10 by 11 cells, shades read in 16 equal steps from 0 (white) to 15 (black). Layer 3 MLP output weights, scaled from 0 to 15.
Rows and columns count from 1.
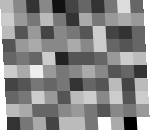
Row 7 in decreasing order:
12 11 11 10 10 9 9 8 8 4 4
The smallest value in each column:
3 5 1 3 4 4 3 0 3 2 0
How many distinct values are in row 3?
9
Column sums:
69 73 66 73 86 79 74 69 69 85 62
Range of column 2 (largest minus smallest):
5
